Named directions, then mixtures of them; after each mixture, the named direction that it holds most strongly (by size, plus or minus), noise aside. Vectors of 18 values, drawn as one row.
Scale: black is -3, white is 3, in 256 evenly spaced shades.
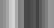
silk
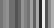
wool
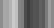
silk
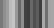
silk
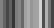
silk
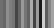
wool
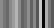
wool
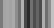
silk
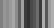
silk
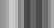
silk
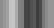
silk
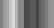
silk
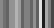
wool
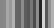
wool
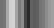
silk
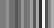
wool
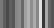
wool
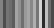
wool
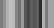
silk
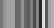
wool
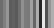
wool
